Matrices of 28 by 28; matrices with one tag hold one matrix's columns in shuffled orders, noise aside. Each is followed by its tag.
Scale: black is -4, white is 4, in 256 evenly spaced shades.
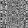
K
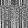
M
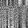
M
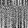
M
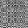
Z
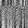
M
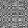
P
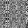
K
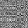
P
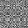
P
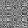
P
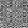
Z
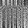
M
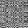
Z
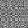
P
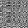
Z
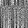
M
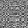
P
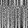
M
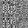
K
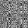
K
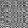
Z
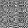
Z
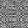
P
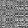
P
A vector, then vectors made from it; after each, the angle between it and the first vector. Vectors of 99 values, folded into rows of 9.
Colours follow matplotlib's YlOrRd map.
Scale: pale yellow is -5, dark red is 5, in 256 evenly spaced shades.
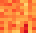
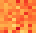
partly opposed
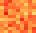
partly aligned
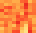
nearly opposite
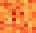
partly aligned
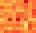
partly opposed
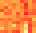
nearly opposite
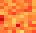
orthogonal
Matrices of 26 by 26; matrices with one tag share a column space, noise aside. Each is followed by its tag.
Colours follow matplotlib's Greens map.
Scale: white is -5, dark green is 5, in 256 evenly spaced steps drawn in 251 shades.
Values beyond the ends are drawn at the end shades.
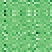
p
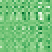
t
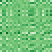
p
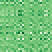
p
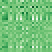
t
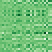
p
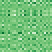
p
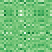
p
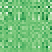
t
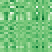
t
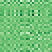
p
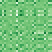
p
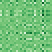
p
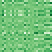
p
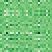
p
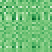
t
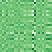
p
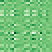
p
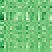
t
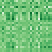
t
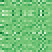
p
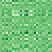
p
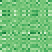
p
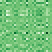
p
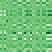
p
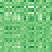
t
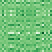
p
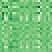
t
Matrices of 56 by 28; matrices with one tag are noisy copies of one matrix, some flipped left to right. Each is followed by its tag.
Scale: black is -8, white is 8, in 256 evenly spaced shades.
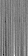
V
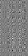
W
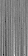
V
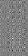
W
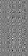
W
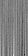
V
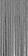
V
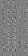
W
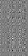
W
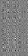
W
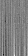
V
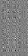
W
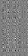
W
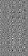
W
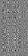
W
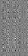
W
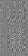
W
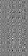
W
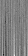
V
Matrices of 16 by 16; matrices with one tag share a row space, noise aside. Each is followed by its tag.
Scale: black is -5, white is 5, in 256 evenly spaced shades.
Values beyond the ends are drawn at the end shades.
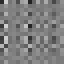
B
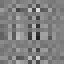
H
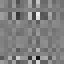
H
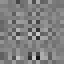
H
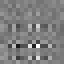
H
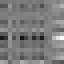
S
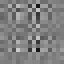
H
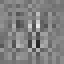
H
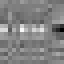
S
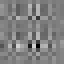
H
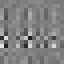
B
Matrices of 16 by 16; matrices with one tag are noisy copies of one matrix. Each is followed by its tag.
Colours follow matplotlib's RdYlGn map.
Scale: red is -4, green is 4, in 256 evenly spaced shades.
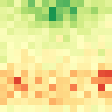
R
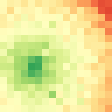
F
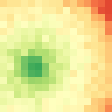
F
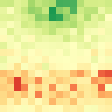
R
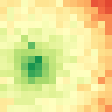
F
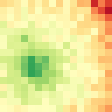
F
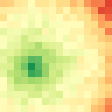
F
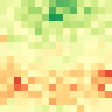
R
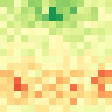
R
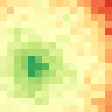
F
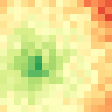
F
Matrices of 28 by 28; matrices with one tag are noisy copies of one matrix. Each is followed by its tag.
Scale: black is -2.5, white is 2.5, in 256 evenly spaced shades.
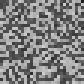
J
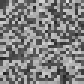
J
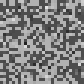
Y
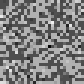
J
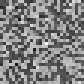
J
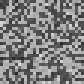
J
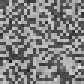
J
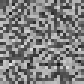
J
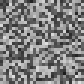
J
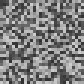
J
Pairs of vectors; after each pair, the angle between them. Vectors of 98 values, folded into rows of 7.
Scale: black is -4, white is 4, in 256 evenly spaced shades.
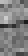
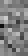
partly aligned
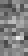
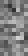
nearly parallel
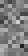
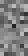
partly aligned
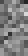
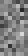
orthogonal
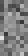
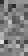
partly aligned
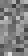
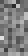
partly aligned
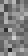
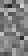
orthogonal
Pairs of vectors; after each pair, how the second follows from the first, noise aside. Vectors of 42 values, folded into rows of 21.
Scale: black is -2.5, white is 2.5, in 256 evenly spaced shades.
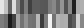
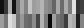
negated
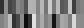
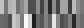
negated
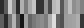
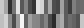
negated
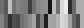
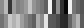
negated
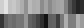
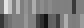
partly zeroed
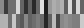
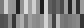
negated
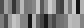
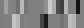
partly zeroed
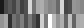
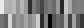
negated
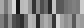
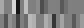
partly zeroed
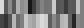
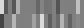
partly zeroed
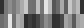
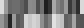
negated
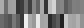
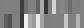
partly zeroed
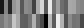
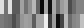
negated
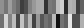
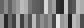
negated
